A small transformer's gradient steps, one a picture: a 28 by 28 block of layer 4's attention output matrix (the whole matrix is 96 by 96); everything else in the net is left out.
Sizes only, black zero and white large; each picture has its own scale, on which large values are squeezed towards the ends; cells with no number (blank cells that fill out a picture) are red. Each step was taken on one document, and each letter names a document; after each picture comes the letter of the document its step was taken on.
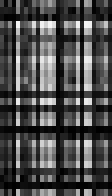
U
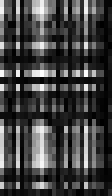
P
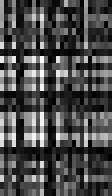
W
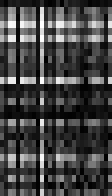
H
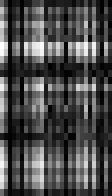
W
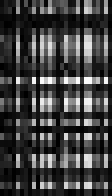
U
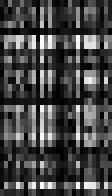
H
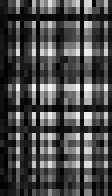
U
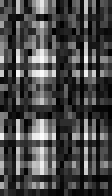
P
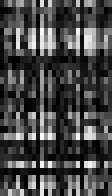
H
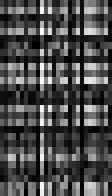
H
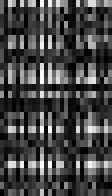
H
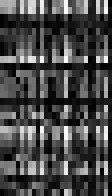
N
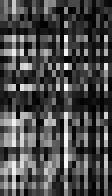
N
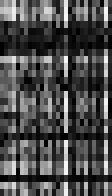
N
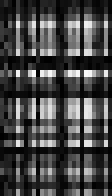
U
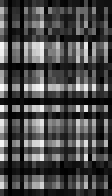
W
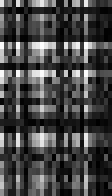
P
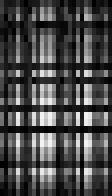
U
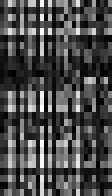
H
